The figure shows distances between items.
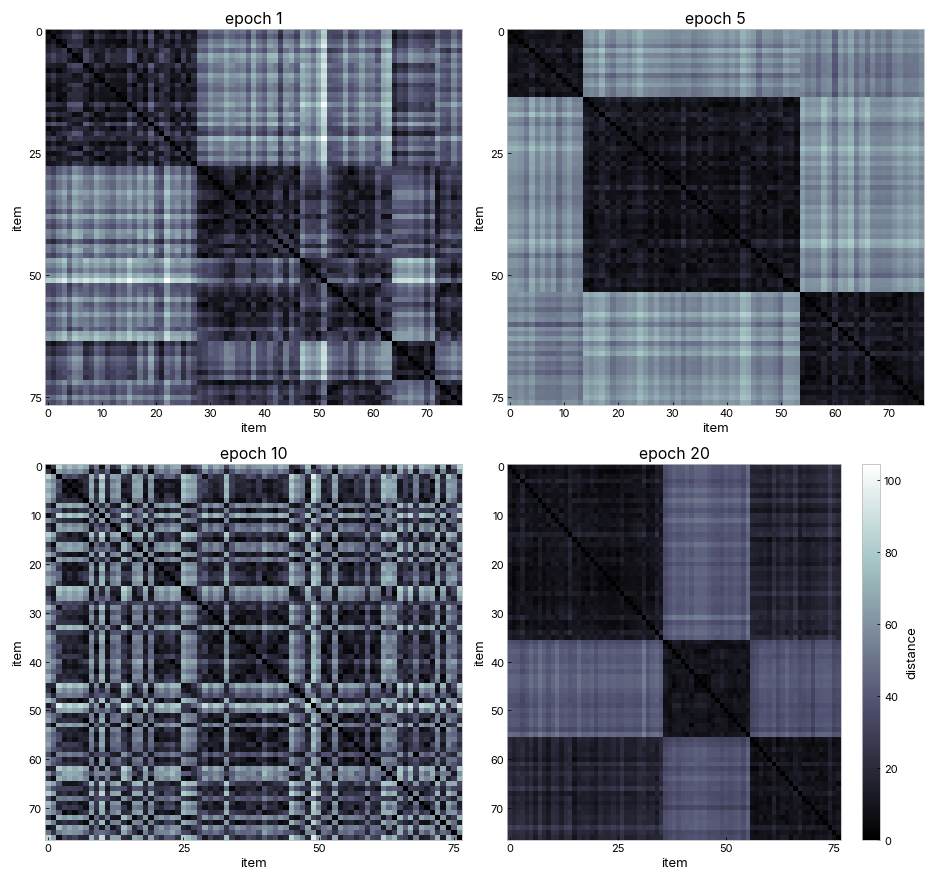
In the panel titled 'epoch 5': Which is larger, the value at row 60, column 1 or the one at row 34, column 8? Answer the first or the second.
the second
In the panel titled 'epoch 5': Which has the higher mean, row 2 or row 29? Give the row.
2
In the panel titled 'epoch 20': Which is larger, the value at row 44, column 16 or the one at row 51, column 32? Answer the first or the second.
the first
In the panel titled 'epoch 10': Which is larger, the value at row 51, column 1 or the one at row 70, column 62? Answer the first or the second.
the second
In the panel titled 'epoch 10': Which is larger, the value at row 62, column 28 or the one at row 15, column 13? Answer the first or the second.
the second
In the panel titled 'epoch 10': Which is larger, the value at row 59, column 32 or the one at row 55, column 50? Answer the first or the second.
the second
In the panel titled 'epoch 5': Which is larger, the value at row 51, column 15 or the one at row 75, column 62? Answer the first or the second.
the second
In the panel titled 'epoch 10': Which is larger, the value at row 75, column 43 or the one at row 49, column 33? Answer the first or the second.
the first
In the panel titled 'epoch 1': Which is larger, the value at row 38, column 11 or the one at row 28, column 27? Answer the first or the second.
the first
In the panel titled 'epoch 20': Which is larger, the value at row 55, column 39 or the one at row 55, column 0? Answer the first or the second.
the second
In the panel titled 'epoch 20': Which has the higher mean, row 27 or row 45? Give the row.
45
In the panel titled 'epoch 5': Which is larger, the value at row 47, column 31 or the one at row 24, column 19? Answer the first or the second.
the second
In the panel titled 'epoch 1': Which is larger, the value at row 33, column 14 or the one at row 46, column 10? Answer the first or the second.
the first
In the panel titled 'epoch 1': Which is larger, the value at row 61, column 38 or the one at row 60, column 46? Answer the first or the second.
the first
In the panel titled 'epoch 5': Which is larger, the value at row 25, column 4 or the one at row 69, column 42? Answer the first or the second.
the first
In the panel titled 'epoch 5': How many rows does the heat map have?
77
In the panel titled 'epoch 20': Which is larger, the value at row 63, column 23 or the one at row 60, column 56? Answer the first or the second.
the first
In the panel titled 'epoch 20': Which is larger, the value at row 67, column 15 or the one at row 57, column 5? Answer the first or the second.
the second
